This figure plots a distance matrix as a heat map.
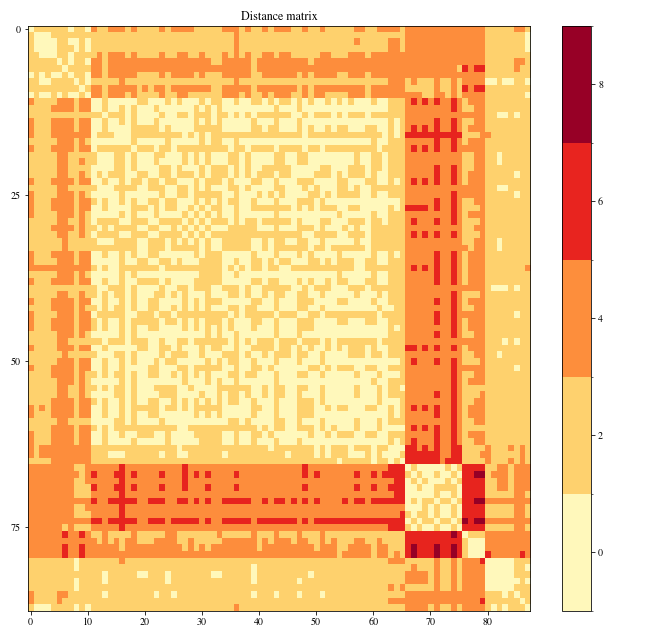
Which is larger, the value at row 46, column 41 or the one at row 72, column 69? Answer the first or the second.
the second
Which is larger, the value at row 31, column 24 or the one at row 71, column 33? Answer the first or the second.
the second
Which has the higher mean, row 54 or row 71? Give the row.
71
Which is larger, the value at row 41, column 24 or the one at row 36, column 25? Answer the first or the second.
the second
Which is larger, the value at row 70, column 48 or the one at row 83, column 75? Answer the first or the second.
the first
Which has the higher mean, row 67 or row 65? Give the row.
67
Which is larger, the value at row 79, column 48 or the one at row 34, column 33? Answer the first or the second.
the first
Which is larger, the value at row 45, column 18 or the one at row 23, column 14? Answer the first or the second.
the first
